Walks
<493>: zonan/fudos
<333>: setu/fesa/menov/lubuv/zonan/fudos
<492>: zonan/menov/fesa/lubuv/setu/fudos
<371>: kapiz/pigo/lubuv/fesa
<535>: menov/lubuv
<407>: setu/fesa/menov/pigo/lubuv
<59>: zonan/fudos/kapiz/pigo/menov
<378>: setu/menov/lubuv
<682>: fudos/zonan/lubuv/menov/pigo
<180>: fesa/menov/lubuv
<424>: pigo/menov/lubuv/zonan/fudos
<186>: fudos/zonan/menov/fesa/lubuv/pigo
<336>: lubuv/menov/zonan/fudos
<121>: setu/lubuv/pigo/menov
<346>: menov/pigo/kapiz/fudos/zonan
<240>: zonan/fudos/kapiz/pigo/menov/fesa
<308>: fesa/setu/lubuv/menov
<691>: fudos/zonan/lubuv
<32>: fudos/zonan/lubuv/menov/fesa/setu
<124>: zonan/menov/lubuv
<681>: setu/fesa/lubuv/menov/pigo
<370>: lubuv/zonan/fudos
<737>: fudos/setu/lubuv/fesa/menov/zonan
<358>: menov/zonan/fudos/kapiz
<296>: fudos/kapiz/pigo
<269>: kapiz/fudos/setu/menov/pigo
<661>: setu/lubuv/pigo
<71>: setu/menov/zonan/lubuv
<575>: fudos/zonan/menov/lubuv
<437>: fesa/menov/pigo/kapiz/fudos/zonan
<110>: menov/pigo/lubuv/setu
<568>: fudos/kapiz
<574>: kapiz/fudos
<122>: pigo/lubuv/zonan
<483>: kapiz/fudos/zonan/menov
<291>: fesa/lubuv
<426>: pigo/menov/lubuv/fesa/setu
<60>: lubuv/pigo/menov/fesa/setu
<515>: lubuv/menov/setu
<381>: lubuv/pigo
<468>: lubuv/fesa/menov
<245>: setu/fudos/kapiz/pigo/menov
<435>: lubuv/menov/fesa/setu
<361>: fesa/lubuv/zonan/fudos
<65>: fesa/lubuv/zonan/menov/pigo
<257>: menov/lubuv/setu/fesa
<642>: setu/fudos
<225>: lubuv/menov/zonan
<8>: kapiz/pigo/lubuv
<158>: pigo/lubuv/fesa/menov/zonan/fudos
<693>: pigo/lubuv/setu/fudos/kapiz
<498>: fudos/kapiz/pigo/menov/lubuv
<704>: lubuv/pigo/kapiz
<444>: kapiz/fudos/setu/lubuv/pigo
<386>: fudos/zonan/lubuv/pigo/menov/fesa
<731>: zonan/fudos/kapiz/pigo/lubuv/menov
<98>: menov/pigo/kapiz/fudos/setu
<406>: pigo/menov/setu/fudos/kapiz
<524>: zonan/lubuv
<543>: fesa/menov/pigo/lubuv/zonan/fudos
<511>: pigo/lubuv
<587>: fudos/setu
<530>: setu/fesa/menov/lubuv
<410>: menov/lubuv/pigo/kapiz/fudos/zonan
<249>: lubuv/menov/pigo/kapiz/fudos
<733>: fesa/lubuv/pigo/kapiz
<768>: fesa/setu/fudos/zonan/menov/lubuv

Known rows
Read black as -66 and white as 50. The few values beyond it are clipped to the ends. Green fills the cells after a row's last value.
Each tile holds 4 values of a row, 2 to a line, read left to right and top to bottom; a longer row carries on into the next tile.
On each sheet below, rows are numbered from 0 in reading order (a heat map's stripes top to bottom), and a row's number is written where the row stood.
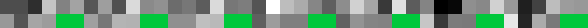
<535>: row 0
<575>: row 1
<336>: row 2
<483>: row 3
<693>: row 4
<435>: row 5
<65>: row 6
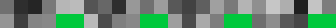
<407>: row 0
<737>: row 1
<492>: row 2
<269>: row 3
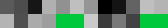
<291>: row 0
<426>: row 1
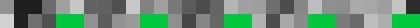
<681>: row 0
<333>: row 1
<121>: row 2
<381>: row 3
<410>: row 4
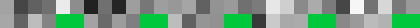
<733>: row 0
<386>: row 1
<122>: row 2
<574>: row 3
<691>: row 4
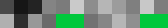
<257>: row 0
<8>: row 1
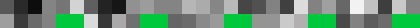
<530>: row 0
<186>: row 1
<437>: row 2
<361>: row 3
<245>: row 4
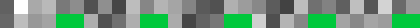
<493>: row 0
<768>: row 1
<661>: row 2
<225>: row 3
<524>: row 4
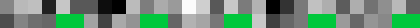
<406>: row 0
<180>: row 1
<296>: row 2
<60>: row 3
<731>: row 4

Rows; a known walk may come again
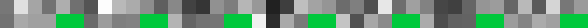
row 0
<568>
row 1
<483>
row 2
<515>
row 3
<65>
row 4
<124>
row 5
<110>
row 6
<524>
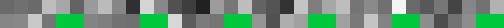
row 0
<424>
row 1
<444>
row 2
<32>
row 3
<535>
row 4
<704>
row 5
<378>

